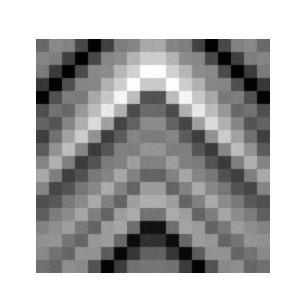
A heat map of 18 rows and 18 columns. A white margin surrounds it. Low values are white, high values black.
There is no overall slope. On average the colour sits 50% of the way up the scale. The top middle is the ninth with the lowest average. The left and right halves mirror each other.
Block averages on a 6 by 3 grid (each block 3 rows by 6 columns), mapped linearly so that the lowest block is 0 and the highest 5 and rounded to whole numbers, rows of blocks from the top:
4 0 4 / 3 0 3 / 2 3 2 / 3 2 3 / 2 2 2 / 3 5 3
